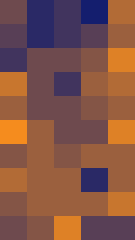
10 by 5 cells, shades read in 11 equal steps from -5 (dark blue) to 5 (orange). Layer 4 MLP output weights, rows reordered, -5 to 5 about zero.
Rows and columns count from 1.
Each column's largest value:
5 1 4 1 4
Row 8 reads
2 1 1 -4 1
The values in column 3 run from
-3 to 4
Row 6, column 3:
-1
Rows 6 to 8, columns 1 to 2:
5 1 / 0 1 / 2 1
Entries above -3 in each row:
2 3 4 4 5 5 5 4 5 5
